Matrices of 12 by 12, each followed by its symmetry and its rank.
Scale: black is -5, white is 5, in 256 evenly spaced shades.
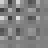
symmetric, rank one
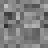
neither, rank two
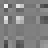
symmetric, rank one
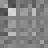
symmetric, rank two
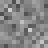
symmetric, full rank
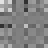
symmetric, rank two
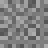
symmetric, rank two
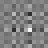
symmetric, rank one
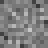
symmetric, full rank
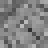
symmetric, full rank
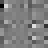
neither, rank two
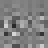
neither, rank two
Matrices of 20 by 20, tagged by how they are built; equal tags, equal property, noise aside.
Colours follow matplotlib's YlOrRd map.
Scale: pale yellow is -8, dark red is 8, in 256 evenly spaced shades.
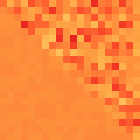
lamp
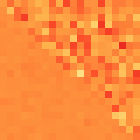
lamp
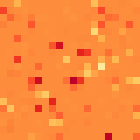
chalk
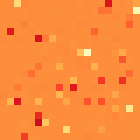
chalk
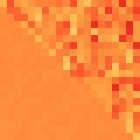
lamp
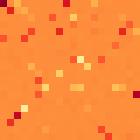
chalk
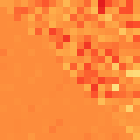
lamp
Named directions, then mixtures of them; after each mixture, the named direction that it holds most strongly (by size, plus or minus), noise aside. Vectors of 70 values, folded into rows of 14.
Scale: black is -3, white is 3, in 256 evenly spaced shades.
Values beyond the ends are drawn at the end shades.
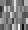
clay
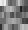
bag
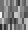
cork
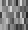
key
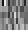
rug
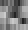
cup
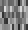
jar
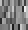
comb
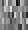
key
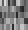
rug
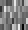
clay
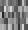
jar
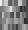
bag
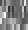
comb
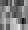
cup
